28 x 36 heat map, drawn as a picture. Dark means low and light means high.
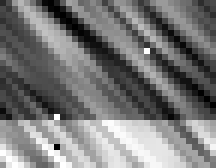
Grain: diagonal, down to the right. Seam: horizontal, 70% of the way down, the bottom part higher. Lone odd cells: 3, 2 higher and 1 lower than their neighbours.
